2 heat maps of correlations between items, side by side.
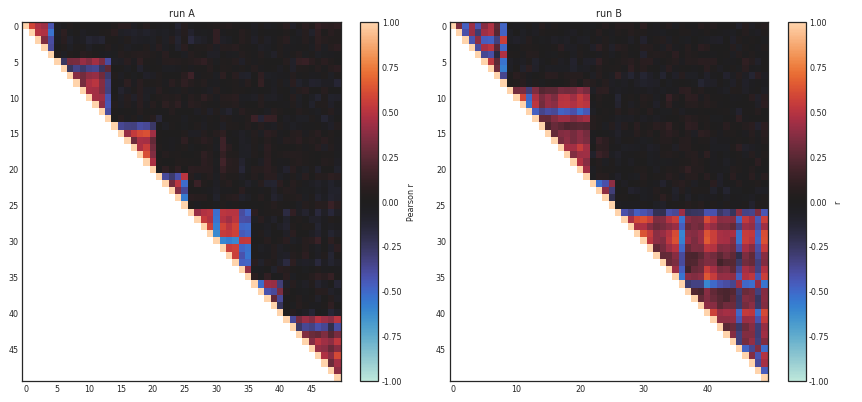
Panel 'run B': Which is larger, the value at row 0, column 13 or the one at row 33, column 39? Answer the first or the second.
the second
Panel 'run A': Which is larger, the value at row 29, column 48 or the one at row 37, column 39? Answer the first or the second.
the first
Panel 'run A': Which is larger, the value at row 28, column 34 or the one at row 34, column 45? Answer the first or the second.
the second
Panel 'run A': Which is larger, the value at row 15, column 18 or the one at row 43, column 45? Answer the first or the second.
the first
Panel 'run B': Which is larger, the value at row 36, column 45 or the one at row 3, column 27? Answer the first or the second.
the first
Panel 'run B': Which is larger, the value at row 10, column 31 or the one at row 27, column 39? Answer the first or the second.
the second
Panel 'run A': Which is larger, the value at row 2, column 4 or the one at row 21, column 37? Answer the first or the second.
the second
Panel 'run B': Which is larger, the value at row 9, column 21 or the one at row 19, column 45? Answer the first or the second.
the first
